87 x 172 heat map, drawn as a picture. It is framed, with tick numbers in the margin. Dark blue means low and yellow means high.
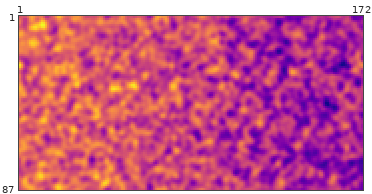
Slope: up to the left. Histogram: bell-shaped. Stripes: none. Grain: blotchy.
